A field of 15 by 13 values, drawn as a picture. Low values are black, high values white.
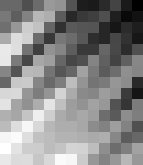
Ninth with the highest average: bottom left. Ninth with the lowest average: top right. Mirror symmetry: none. Grain: diagonal, up to the right. Calmest part: bottom middle. Slope: up to the bottom left.
